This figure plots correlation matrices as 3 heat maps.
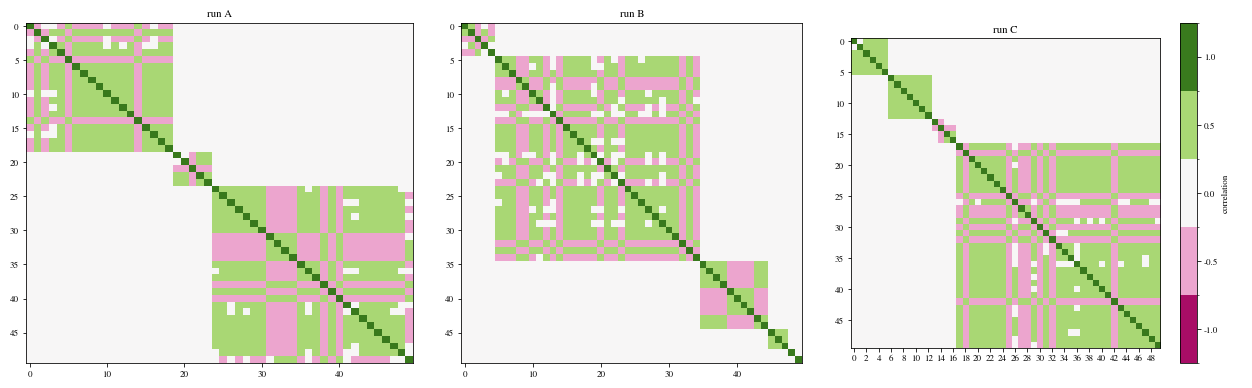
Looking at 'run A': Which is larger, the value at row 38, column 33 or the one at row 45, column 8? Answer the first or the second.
the first
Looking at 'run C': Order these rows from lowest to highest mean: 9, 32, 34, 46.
32, 9, 34, 46
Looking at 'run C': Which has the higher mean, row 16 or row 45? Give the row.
45
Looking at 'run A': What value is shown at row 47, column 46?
0.5
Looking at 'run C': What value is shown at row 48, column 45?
0.5
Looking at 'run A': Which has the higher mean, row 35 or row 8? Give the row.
35
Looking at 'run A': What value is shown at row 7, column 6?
0.5
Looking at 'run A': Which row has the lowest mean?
31
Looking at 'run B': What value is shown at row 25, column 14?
-0.5
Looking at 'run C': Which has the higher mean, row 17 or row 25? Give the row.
17
